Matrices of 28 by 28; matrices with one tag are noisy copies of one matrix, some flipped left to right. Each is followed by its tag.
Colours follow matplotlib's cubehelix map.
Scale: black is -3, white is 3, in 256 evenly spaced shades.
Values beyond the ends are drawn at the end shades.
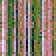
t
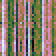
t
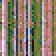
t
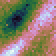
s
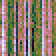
t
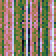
t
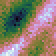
s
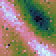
s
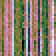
t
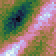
s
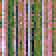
t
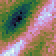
s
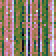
t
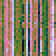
t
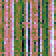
t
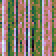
t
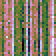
t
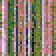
t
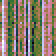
t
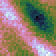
s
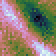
s
